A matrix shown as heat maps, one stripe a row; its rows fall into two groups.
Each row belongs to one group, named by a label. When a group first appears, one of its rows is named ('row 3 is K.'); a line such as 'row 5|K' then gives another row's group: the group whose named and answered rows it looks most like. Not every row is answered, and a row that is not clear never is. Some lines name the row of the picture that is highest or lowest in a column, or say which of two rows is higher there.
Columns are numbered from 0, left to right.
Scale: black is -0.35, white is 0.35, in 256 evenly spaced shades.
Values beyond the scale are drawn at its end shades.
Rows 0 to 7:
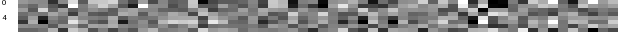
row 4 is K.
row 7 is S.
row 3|S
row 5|K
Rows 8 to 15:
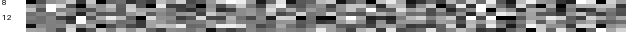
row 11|S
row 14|K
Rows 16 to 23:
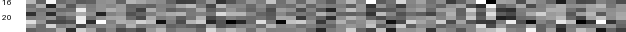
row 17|K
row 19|K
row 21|K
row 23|S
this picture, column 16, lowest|16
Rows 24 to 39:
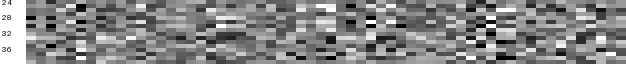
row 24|K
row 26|S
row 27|S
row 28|K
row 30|K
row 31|S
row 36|S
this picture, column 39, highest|33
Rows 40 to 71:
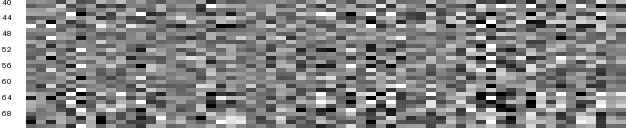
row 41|S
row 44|K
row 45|K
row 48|S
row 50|K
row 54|K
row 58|S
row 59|S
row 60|S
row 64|K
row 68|S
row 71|S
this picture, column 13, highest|69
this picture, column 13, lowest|63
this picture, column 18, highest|41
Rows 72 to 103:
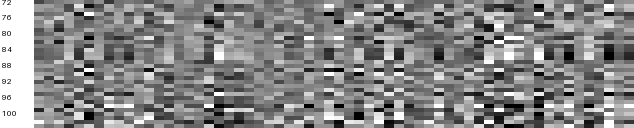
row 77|K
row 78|K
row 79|K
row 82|K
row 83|S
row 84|S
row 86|S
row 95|S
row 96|K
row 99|K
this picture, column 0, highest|102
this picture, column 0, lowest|99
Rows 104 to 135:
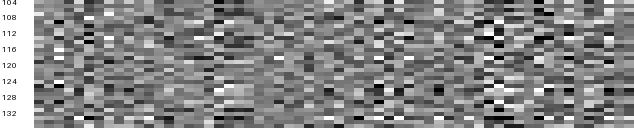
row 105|S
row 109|K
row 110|S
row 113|K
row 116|S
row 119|K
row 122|K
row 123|S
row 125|K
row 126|S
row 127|S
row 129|K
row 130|S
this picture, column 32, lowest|133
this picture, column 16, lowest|118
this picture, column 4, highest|133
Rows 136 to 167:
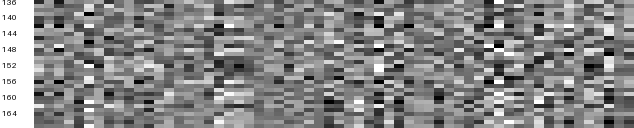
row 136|K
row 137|K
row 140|K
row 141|K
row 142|K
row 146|S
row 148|K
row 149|S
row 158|S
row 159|K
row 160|S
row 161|S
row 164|K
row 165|S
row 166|S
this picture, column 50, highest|161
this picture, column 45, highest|147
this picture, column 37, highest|147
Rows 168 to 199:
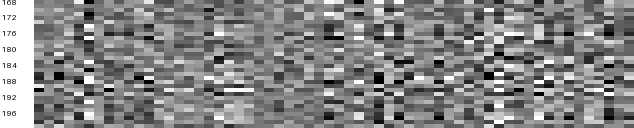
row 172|S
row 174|S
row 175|S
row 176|S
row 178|K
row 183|K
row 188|S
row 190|K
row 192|S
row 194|K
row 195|K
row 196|S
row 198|K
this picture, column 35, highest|176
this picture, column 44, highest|177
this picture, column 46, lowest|181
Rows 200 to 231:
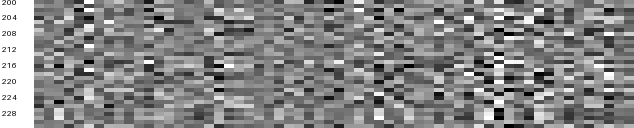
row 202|S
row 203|S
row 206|S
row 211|S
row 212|K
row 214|K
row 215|S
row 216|K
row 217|S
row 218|K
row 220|K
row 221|S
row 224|S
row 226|K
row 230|S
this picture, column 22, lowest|216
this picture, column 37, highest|229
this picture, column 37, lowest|216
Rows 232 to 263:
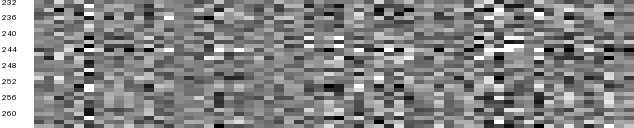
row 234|K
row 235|S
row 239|K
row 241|S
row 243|S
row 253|S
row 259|S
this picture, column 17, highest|246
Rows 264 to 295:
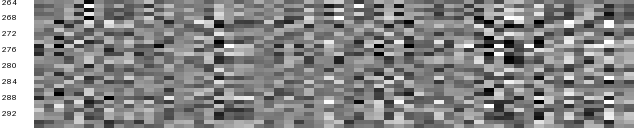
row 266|S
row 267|S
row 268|S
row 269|K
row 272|S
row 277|K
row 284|S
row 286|K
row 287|K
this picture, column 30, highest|268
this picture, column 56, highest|275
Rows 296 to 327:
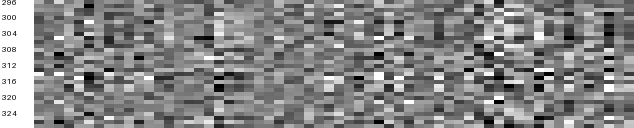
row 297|S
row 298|K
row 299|S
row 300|K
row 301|S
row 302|S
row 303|S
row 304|S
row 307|S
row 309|K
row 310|K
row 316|S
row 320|K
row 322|S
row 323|S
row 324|S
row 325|K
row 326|K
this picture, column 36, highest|315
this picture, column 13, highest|305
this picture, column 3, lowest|317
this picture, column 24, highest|305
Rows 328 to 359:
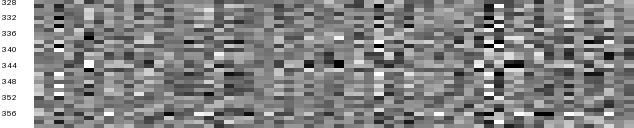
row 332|K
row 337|S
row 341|S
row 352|K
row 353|S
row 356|K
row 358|K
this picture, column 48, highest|356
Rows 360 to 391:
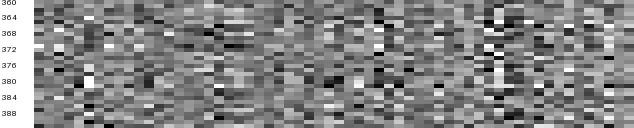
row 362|K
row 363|K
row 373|K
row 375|K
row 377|K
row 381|S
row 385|S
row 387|K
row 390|S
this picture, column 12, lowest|365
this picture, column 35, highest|381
